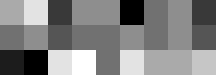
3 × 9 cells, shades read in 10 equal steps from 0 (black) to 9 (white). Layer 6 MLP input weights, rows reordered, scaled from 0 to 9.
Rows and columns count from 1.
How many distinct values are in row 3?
7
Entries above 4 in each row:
5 3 6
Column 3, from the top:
2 3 8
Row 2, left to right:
4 5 3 4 4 5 4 5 3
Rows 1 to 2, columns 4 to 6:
5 5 0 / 4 4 5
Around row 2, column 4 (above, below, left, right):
5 9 3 4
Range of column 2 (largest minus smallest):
8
